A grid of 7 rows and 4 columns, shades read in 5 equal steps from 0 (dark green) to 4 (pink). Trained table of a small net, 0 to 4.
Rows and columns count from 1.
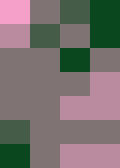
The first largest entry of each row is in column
1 1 1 4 3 2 3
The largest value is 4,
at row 1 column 1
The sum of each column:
14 13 13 13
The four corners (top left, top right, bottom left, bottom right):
4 0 0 3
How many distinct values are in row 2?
4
